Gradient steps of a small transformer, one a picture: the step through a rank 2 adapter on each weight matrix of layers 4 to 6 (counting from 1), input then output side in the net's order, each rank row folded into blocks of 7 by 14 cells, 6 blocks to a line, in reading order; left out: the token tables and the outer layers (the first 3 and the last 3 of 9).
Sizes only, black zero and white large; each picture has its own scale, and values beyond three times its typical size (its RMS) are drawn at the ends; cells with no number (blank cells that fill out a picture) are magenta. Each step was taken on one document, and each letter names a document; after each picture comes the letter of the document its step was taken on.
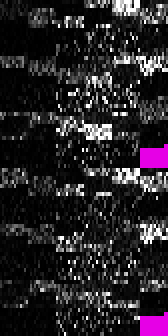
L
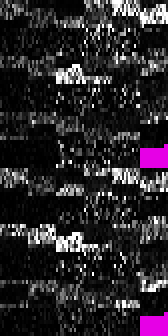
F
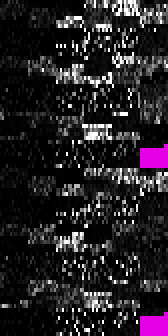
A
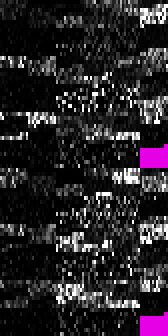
A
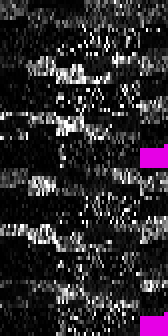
F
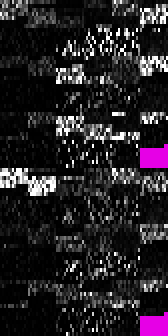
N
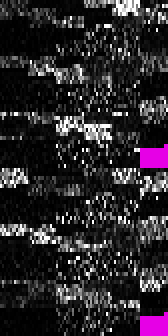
L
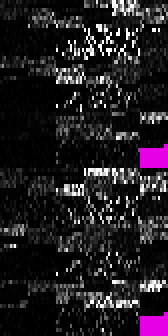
N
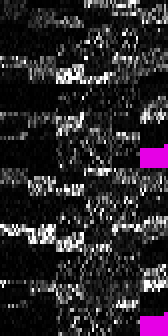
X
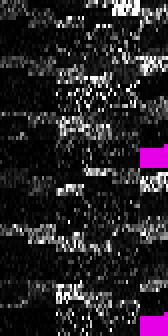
L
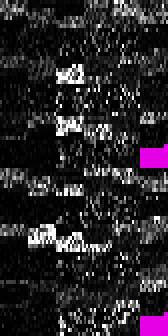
F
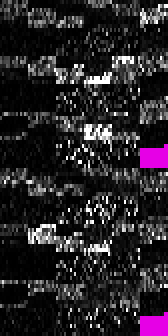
X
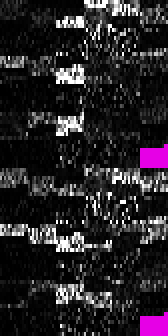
F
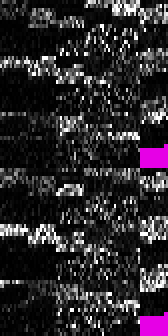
X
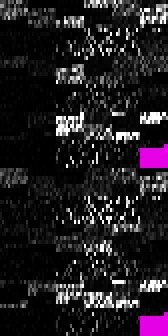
N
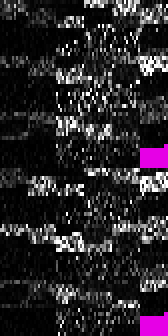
L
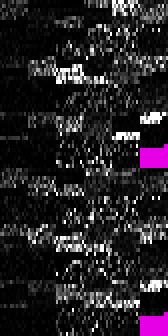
N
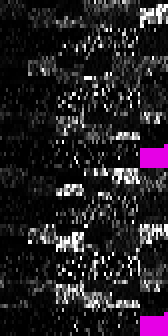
A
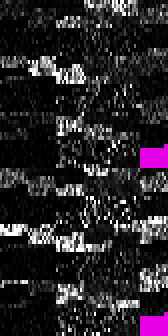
F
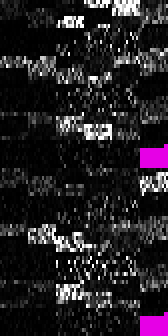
L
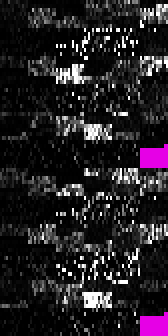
A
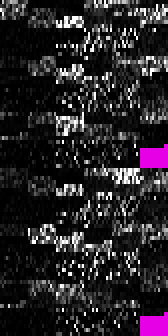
A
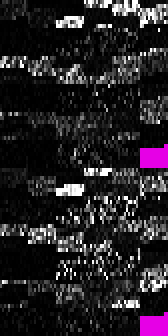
X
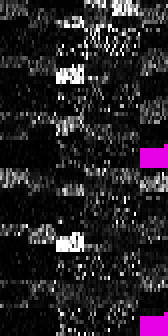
F
